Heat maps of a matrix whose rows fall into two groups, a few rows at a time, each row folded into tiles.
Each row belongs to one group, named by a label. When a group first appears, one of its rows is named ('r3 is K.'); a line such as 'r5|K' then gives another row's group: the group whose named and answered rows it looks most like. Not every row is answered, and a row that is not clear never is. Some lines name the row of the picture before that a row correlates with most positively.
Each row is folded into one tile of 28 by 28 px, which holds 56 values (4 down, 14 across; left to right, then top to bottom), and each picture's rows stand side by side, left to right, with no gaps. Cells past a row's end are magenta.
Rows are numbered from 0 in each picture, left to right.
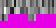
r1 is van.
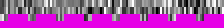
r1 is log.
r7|log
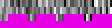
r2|van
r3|log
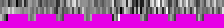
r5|log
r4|van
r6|log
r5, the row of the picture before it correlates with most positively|1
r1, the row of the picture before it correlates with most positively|0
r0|van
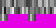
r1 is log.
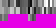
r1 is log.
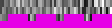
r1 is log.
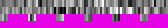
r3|log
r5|van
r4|van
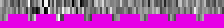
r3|log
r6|log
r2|van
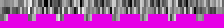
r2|van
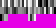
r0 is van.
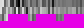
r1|van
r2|van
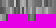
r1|van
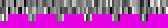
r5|log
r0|van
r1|van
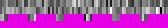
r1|van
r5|van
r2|log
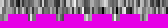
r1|van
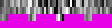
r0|log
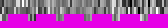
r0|log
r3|van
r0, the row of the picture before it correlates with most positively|0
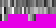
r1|van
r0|van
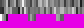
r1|log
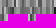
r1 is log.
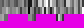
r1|log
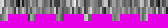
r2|log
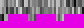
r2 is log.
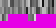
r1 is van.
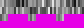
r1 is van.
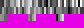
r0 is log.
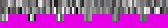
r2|van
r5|van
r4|log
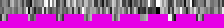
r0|log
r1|log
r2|log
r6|van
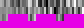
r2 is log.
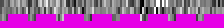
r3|van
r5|log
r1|log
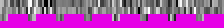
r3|van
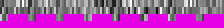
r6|log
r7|van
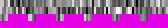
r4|van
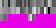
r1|van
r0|van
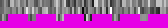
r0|log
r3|log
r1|van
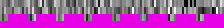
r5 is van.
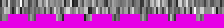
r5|log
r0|van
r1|log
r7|van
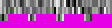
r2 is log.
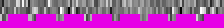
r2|van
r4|log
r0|log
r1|van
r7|van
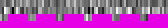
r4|van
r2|log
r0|van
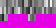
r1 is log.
